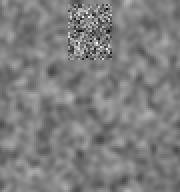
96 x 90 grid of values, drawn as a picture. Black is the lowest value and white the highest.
In the top middle lies a patch that is rougher than the rest. There is no overall slope. The field is mottled with small blotches. The top middle is the roughest part.
